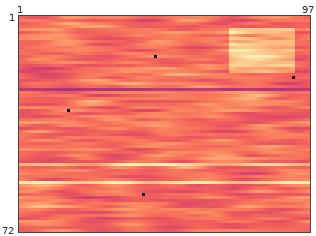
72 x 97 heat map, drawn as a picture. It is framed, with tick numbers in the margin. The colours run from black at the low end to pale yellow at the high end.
Lone odd cells: 4, each lower than its neighbours. Grain: streaks across. Odd patch: higher, in the top right. Ninth with the highest average: top right. Odd lines: rows 25, 50 and 56. Average level on the scale: 70%. Histogram: heavy tails on both sides.
